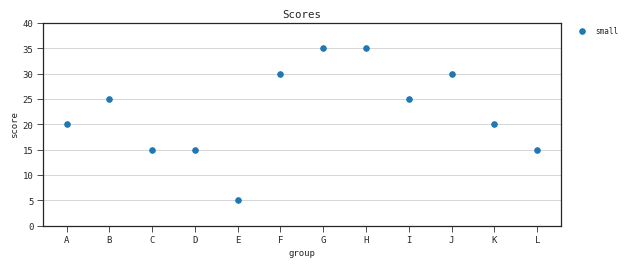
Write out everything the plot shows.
Title: Scores
x-axis: group, ticks A B C D E F G H I J K L
y-axis: score, ticks 0 5 10 15 20 25 30 35 40
Legend: small
Values:
small: 20 25 15 15 5 30 35 35 25 30 20 15
